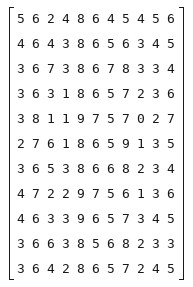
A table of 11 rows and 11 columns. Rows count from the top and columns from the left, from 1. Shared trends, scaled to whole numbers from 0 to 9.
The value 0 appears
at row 5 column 9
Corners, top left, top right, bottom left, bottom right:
5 6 3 5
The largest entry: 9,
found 4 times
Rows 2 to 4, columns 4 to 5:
3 8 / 3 8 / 1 8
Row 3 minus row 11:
0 0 3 1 0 0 2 1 1 -1 -1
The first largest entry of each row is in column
5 5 5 5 5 8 5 5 5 5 5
